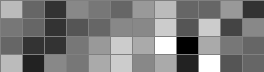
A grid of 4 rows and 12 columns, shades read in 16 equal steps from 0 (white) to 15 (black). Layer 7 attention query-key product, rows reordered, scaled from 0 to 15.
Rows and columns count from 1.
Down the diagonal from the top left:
4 9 12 8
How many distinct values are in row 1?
6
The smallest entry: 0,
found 2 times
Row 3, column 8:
0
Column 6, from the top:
9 7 3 3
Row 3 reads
9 12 12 8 6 3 5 0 15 5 8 9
